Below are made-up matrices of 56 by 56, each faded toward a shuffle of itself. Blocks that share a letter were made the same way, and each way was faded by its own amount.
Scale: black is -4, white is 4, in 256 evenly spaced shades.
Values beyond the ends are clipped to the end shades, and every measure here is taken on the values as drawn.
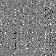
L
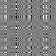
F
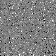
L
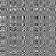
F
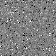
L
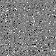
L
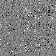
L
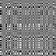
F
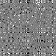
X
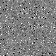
L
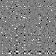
X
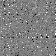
L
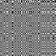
F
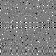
X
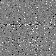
L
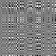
F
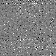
L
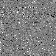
L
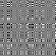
F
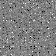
L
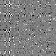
X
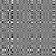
F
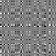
F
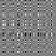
F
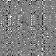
X
